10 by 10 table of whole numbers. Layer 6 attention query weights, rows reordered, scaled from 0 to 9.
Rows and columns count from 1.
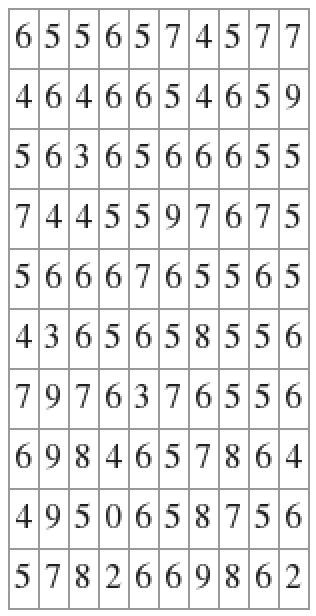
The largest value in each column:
7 9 8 6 7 9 9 8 7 9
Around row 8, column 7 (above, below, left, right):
6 8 5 8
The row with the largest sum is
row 8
